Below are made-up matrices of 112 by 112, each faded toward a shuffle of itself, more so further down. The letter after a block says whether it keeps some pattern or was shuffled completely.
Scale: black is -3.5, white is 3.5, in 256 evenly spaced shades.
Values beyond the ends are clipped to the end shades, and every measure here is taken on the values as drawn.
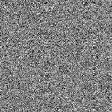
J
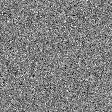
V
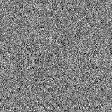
J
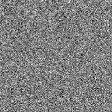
J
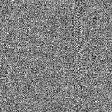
J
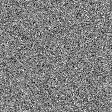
V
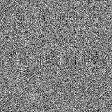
J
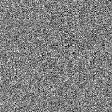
J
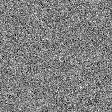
V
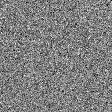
V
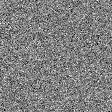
V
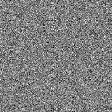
J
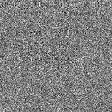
J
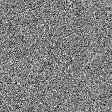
V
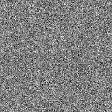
J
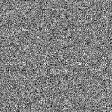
J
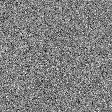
V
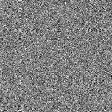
J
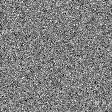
V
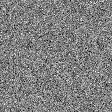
V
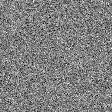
V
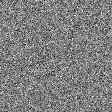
V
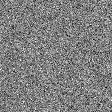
V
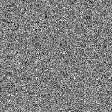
J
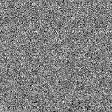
J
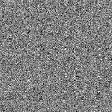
J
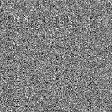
J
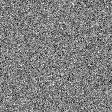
V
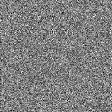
J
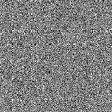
J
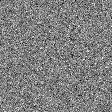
V
